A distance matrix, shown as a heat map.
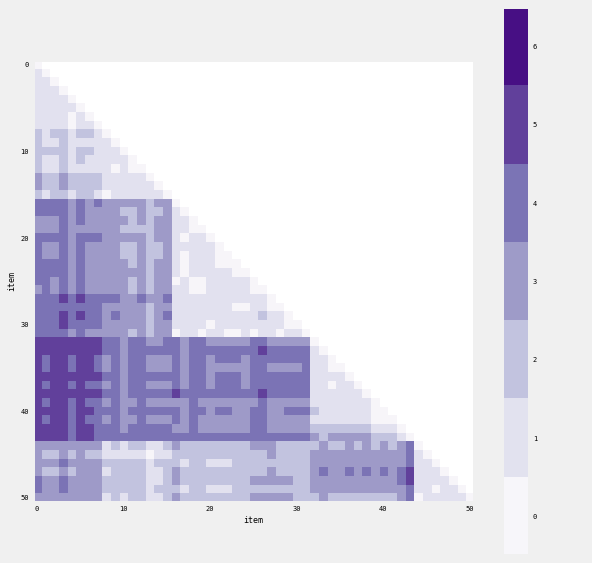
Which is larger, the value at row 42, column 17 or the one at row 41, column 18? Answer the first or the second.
the second
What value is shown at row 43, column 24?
4
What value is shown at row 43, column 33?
2
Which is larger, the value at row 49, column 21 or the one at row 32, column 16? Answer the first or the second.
the second
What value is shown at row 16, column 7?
4
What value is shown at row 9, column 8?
1
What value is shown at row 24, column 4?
3
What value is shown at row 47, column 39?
3
